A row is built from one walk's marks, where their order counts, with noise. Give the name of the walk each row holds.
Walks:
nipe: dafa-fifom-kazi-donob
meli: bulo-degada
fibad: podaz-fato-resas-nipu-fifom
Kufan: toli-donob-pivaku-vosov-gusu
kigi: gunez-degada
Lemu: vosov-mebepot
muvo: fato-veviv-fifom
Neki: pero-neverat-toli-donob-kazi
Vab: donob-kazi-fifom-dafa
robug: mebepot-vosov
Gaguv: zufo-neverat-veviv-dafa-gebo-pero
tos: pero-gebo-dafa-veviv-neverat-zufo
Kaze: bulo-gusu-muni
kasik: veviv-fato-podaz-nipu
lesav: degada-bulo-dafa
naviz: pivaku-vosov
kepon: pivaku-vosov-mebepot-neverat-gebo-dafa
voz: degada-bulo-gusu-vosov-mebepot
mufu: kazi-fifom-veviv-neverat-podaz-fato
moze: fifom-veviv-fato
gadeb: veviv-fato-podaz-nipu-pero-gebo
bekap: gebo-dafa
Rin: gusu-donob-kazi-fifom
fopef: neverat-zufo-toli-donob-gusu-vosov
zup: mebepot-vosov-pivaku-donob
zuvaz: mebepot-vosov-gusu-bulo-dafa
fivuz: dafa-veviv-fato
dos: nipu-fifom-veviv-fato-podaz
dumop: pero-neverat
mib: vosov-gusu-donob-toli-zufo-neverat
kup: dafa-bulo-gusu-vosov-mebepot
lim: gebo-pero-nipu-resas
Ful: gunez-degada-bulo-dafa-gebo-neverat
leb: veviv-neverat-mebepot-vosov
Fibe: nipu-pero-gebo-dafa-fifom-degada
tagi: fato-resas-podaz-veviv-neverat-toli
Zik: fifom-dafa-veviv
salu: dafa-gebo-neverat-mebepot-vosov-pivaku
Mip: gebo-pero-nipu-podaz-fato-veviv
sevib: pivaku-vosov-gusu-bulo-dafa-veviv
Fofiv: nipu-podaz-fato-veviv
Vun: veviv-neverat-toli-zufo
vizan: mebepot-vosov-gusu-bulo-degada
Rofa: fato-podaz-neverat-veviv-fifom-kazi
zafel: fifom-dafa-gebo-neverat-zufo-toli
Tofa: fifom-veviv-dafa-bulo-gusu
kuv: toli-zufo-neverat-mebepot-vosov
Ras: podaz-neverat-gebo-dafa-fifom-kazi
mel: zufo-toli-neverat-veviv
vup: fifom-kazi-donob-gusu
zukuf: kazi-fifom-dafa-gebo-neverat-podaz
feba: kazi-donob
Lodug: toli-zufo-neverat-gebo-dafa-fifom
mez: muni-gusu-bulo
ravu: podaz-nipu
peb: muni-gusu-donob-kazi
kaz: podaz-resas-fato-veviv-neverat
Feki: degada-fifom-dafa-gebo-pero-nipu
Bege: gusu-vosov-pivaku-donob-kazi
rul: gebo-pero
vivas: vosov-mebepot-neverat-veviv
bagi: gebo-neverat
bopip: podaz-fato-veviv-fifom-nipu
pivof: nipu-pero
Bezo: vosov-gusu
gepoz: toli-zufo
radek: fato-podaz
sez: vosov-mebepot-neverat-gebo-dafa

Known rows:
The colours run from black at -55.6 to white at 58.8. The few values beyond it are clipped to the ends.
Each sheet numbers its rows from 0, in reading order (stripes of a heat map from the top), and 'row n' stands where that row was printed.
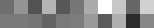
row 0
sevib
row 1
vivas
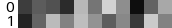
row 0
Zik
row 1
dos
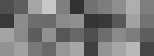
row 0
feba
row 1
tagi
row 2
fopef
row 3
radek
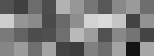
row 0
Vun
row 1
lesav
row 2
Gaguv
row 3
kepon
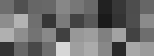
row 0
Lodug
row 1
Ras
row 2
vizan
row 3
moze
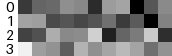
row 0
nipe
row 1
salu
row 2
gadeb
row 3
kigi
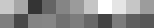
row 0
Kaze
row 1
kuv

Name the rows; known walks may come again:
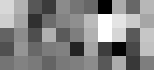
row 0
bagi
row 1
Kaze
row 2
sevib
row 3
zukuf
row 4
vivas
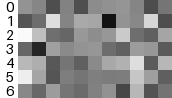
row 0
zuvaz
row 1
Fofiv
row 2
Ful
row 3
gepoz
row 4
Bezo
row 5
dumop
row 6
robug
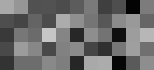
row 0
salu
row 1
Vun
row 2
vup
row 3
kaz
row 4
nipe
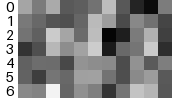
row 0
Feki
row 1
Gaguv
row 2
Mip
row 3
gadeb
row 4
leb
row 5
mel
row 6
ravu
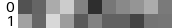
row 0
feba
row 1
Fibe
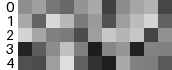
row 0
radek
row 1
pivof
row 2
voz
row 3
Vab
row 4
Kufan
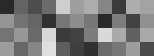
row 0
moze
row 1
bekap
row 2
Bege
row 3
Neki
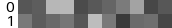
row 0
zup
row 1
tos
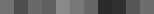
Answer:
Lodug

